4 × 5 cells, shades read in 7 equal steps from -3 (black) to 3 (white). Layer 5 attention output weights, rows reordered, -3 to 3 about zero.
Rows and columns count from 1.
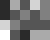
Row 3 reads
2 0 -1 -1 -1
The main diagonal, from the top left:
-2 -1 -1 1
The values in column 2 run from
-1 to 1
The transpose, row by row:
-2 -2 2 3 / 1 -1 0 -1 / -1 0 -1 -2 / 2 -1 -1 1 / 0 0 -1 1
